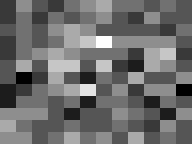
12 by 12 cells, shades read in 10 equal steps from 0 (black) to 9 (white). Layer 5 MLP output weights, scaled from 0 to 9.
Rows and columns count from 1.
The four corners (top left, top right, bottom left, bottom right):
2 3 5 3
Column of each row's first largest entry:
7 7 5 7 11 4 4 6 2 1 1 5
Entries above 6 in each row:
0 0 0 2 1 3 0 1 0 0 0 0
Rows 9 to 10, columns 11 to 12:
4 3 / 1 5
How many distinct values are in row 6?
6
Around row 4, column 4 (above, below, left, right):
5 6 3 6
